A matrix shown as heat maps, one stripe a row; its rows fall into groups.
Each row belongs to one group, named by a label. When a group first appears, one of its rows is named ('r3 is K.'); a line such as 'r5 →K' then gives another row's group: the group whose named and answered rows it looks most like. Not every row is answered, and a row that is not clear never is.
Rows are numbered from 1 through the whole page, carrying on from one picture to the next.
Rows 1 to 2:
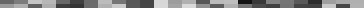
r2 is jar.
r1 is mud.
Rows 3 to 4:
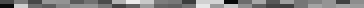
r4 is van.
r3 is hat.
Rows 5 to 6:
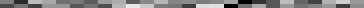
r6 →hat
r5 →mud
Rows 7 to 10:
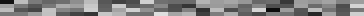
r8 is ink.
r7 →van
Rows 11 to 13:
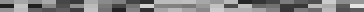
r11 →jar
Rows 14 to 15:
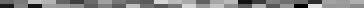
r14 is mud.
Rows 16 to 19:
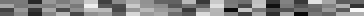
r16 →hat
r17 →hat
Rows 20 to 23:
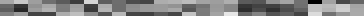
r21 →mud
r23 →ink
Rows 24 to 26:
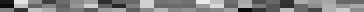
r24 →van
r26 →mud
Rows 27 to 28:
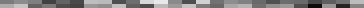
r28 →jar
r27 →van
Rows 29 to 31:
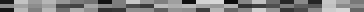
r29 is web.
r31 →web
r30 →jar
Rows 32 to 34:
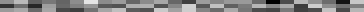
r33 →hat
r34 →jar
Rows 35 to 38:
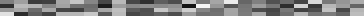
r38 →ink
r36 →web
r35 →ink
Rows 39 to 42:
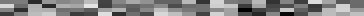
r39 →hat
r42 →mud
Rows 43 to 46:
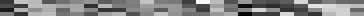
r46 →mud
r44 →mud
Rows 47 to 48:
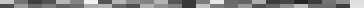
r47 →ink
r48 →van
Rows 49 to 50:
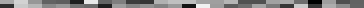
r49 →jar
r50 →web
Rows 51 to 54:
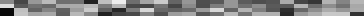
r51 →mud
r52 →ink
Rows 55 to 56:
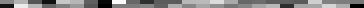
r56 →web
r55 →ink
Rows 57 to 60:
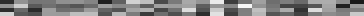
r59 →hat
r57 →hat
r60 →ink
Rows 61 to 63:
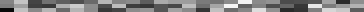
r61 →jar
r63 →web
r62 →ink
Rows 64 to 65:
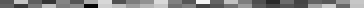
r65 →mud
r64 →van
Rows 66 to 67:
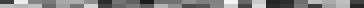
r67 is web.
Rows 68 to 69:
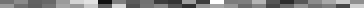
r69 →ink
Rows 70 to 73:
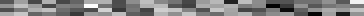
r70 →van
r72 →mud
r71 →van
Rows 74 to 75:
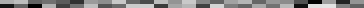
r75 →hat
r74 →jar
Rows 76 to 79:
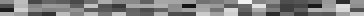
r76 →jar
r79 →ink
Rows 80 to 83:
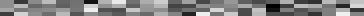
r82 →hat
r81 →van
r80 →mud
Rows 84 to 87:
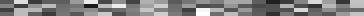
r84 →van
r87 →van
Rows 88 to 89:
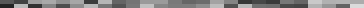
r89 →van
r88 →mud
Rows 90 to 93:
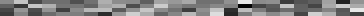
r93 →hat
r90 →jar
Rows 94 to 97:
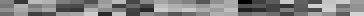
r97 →ink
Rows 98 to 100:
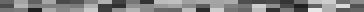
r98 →jar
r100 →hat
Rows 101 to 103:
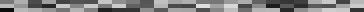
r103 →web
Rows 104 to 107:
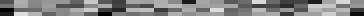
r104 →web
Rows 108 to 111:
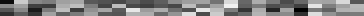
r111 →hat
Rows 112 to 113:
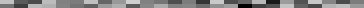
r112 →hat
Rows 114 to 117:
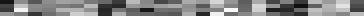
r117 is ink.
